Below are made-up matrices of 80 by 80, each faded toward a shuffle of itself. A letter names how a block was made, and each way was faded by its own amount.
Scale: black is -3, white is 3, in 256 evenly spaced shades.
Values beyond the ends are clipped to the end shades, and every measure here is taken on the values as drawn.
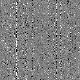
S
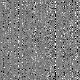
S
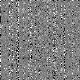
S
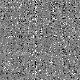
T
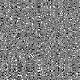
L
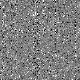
T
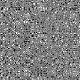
L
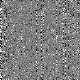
S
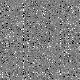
T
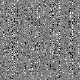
S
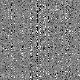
S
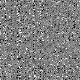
T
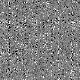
T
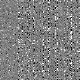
S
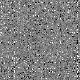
T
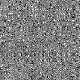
L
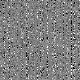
S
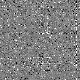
T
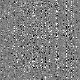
S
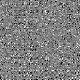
L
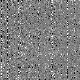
S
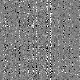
S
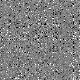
T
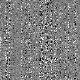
S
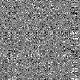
L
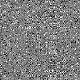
L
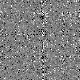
T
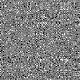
L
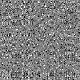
L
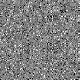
L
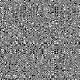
L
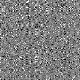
L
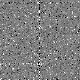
T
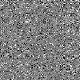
L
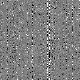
S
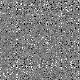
T
